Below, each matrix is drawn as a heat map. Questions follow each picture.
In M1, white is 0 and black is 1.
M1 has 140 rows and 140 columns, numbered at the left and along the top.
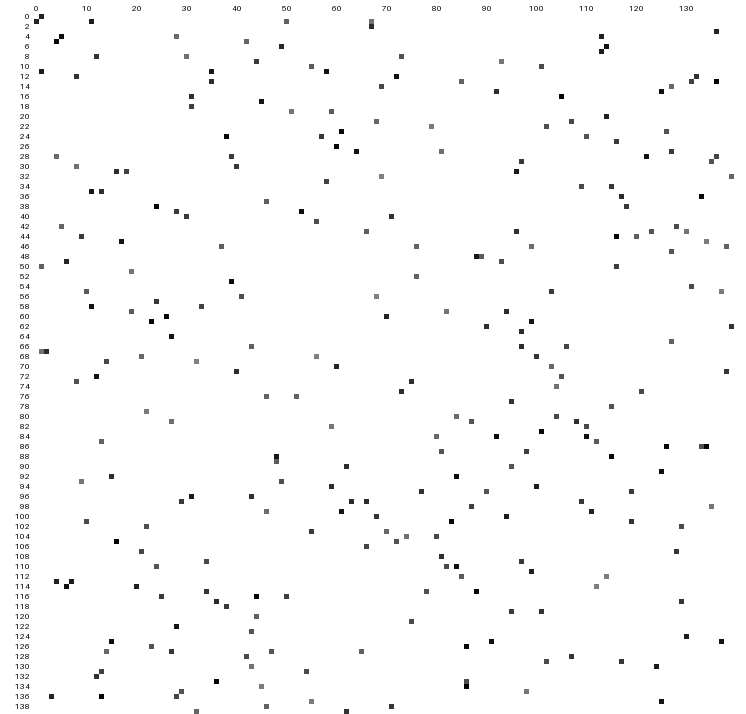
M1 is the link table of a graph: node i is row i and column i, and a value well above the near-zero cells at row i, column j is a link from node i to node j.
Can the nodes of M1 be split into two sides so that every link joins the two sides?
yes
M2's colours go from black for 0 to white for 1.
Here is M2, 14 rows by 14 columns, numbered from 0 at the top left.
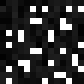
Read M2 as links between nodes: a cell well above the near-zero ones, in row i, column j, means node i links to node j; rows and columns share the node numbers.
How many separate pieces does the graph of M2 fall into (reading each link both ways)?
3
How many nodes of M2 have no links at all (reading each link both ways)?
2
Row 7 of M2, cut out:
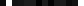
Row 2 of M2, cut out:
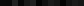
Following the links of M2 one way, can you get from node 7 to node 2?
no
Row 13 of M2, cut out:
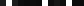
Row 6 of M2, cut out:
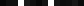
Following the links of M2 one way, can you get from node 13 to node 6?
yes
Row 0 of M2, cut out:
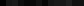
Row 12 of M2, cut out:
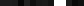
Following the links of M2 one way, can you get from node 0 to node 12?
no
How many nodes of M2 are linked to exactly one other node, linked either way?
1
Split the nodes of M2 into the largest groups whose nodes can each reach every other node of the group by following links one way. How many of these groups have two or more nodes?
1
